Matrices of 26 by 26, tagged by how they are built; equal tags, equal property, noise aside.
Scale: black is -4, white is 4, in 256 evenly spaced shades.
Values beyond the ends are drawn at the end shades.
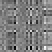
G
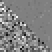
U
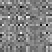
G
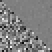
U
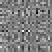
G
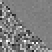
U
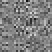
G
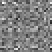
G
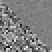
U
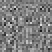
G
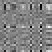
G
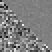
U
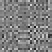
G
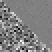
U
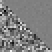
U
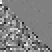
U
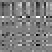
G
